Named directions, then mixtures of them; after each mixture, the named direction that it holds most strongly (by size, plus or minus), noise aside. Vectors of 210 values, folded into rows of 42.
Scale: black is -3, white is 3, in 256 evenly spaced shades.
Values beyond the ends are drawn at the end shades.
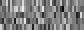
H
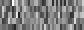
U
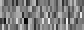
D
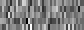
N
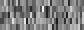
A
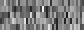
A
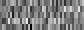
N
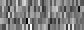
N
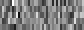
U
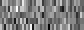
H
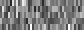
N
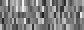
H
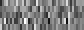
D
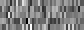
N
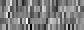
N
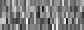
A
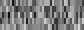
A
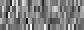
N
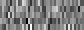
N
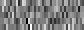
N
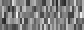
U
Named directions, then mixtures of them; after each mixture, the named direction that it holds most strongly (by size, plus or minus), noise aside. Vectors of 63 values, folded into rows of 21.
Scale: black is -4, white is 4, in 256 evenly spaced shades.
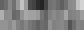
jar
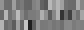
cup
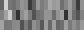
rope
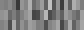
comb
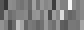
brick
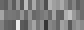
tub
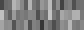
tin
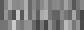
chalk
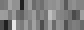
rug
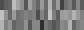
tin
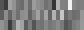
brick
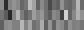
rope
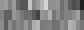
jar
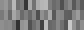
tub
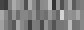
tin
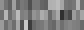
cup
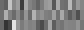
rug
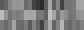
jar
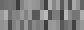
comb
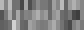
tin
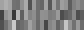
chalk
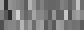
rope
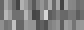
comb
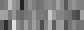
rug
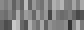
tin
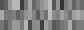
tin
